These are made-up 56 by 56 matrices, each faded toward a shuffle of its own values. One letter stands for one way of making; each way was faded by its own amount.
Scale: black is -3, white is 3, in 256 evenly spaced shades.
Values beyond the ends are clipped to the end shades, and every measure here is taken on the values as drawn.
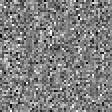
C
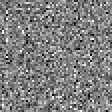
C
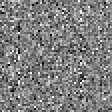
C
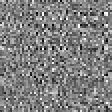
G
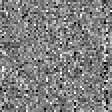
C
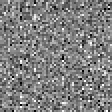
C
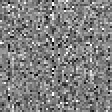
C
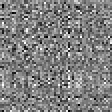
G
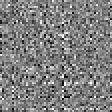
G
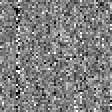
C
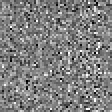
C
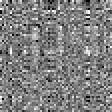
G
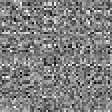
G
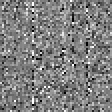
C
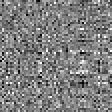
G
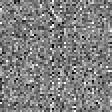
C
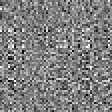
G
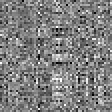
G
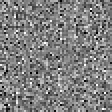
C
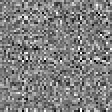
G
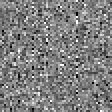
C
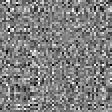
G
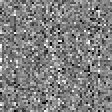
C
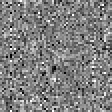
C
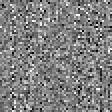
C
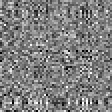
G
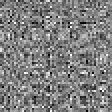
G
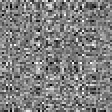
G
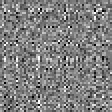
G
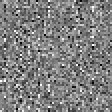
C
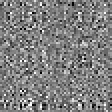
G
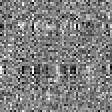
G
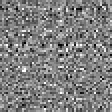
G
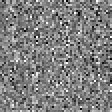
C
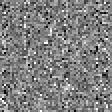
C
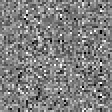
C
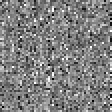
C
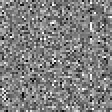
C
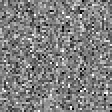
C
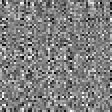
G
